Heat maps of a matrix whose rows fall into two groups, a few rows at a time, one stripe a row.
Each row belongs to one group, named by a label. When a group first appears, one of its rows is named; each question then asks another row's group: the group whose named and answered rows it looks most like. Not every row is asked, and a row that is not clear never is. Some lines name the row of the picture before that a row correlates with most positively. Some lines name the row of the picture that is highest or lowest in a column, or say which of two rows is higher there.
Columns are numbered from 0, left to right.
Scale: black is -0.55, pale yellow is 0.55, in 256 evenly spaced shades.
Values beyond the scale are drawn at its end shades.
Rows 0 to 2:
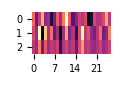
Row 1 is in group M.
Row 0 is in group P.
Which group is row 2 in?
M
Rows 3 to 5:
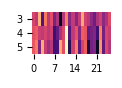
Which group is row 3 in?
M
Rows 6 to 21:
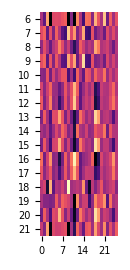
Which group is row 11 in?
P
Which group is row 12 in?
P
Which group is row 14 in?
M
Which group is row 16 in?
P
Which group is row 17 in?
P
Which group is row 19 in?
M
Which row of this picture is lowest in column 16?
18
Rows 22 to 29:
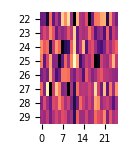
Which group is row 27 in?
M
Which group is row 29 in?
M
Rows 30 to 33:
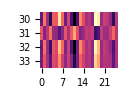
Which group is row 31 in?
P
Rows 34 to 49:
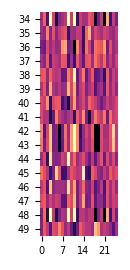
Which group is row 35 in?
M
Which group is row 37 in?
M
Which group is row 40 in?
M
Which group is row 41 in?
M
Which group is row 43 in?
P
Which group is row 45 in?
M
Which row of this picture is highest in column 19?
49
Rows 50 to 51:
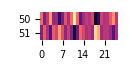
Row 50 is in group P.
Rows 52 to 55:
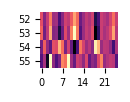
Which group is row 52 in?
P
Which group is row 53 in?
P
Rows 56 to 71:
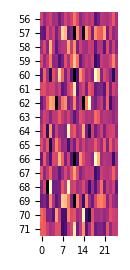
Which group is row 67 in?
P
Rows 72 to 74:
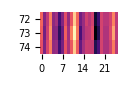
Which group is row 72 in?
P
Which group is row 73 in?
P
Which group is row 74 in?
P
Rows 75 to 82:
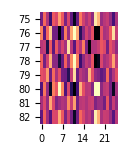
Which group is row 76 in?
P
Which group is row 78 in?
P
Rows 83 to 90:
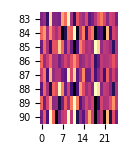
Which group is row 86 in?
P
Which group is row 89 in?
P
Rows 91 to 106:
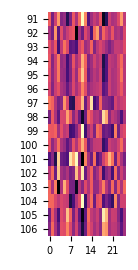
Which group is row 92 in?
M
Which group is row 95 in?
P
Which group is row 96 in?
P
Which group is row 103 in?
M
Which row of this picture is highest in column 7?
101
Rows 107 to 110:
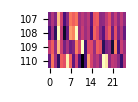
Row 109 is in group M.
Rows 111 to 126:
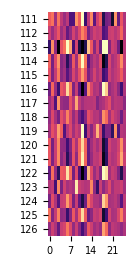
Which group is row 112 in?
P
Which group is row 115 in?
P
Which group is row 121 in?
P
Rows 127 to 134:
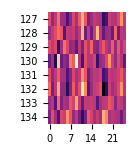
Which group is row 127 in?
P
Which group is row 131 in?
P
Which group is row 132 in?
P
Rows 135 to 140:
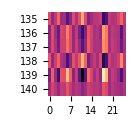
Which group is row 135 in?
P
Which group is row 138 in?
P
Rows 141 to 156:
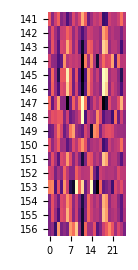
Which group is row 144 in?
M
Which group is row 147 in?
P
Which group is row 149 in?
M
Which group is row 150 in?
P
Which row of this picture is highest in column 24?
147
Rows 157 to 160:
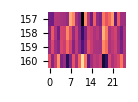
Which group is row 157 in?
M
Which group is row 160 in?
P
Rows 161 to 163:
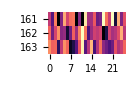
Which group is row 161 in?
M
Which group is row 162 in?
P
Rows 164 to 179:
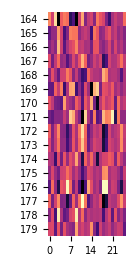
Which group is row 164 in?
M
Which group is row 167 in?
P
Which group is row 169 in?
M
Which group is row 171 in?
M
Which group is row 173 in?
P
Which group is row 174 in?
M
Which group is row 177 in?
P
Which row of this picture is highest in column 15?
169
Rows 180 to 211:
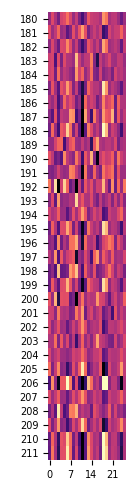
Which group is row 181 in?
P
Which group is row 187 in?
M
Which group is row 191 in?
M
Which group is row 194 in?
P
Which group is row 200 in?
M
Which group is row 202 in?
P
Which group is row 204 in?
P
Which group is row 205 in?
P
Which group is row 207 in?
P
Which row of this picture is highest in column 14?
190
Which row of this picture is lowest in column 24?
206
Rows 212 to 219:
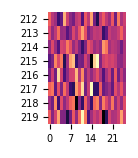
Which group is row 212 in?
M
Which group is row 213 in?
P
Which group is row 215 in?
M
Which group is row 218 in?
M
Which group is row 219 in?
P
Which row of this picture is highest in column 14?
217
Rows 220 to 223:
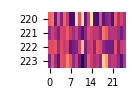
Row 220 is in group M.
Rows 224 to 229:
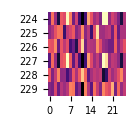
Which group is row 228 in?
P
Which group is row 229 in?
M
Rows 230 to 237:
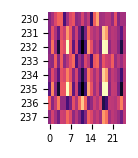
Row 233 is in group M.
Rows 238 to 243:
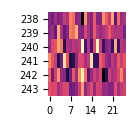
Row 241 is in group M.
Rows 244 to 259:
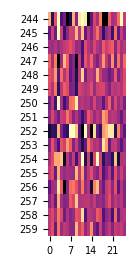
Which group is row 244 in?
P
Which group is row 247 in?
M
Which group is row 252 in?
M
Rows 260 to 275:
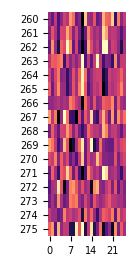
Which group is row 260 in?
M
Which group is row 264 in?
P
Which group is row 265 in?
P
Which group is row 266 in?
M
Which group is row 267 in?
M
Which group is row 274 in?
M
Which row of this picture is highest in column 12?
260
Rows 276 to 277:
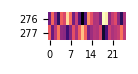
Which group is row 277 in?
P
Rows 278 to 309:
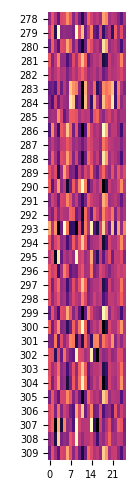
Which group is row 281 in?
P
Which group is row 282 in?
P
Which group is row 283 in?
M
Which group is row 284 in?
M
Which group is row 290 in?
P
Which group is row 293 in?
M
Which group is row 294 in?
P
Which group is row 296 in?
M
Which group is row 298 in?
P
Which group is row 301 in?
M
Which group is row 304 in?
P
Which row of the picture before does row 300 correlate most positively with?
277
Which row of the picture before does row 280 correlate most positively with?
276
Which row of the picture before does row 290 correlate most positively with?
277
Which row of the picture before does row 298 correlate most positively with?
277
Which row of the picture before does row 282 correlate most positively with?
277
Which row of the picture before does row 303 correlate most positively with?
277
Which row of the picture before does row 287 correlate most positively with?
276
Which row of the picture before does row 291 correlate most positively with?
276
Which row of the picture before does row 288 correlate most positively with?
276
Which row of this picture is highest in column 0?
293
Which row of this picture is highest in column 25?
293
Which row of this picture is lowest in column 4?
307
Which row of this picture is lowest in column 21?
279
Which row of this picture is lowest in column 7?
293
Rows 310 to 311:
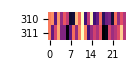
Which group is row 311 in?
P
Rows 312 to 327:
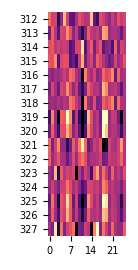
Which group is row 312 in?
M
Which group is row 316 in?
M
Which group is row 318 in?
M
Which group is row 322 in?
P
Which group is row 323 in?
M
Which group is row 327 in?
M
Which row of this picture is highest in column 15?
327
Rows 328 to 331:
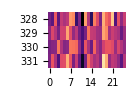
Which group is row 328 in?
M
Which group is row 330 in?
M
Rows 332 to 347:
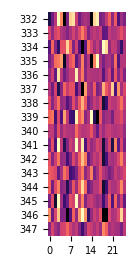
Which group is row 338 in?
P
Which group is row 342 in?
P
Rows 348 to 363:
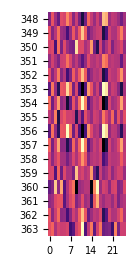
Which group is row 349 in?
P
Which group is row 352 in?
P
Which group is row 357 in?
P
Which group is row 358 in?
P
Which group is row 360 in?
M
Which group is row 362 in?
P
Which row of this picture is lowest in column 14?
360
